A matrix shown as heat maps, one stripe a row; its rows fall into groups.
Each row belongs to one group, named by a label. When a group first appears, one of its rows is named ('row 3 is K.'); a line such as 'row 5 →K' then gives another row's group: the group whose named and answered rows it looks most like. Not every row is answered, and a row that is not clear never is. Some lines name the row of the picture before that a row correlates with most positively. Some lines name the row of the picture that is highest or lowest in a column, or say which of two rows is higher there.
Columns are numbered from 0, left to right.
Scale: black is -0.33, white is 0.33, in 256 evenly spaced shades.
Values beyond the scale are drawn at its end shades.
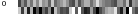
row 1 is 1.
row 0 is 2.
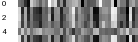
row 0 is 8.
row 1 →1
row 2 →1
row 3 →1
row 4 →2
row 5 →1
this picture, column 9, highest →4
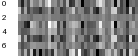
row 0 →8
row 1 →1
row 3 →8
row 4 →8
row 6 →8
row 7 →1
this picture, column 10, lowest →7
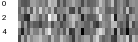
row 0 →8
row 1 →2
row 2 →8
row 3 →1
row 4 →8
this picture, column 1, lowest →4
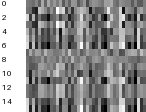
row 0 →2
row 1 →8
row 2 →1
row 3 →8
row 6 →1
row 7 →2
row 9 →8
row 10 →8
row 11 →1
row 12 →8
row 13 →8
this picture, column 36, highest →7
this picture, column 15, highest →8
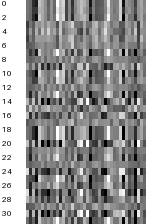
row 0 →8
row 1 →8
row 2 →8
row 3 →2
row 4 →2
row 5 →2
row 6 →2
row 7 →8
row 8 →2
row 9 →1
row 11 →8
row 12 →2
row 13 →8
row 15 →2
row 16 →1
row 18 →8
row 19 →8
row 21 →8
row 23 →2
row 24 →1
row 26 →8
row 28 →1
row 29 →2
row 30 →1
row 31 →8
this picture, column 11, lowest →20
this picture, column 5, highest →4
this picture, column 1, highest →15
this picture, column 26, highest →4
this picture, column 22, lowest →14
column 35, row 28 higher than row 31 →Yes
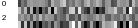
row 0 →2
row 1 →1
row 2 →2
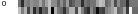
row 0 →8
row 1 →1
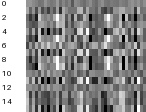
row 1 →1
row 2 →8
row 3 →8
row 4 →1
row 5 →8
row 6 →2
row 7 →1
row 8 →8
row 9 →8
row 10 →2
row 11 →1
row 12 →2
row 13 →1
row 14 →1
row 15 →1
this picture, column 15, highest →6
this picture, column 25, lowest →13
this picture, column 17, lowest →8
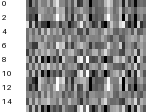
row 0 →8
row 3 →1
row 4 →2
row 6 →8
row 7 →2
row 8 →1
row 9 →2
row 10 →1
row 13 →2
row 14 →2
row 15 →1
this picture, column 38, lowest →3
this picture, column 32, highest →3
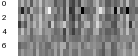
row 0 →2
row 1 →8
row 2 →2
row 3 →2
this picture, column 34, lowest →1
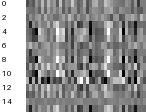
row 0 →2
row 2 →2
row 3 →8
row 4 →8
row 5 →8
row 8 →8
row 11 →1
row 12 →2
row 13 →2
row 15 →8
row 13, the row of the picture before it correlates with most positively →3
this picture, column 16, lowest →11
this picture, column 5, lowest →11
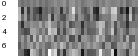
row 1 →1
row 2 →1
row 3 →8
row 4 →8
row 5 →2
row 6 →2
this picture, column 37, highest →2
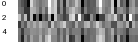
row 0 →8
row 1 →8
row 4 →8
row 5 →8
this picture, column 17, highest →2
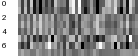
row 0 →1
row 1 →1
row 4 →2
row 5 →1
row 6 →8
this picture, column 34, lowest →1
